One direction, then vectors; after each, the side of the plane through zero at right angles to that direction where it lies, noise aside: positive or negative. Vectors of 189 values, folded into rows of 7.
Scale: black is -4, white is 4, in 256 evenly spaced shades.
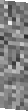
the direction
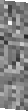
positive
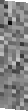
negative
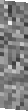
positive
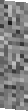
negative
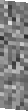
positive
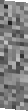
negative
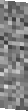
positive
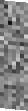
negative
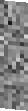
negative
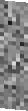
negative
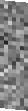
positive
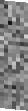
negative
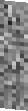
negative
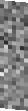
positive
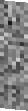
negative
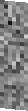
negative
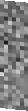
positive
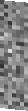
negative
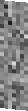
negative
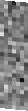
positive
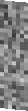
negative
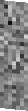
negative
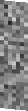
negative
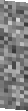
positive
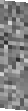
positive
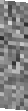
positive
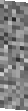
positive
